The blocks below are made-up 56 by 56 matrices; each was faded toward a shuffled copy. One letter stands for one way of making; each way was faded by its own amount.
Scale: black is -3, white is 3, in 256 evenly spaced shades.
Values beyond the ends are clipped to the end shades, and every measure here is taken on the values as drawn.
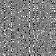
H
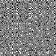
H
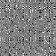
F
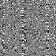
H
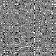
H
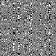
H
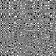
F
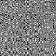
H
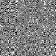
H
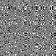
F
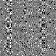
H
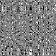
H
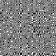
F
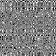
F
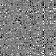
H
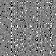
H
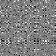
F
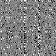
H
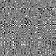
F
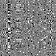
H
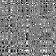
F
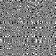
F
